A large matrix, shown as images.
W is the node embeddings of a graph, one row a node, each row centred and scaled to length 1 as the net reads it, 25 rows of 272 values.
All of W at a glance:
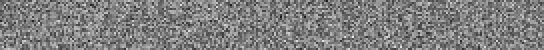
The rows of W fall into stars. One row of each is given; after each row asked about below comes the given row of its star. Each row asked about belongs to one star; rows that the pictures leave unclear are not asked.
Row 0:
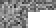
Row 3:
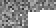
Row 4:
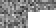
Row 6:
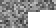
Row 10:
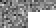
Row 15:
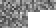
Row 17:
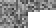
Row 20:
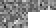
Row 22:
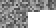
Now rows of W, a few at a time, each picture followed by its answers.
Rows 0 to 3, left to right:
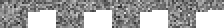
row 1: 15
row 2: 6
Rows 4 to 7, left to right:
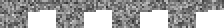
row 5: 20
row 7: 4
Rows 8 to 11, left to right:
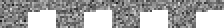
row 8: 22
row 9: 4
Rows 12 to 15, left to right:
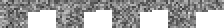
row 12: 22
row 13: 0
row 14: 10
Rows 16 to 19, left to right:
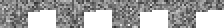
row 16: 17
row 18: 10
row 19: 3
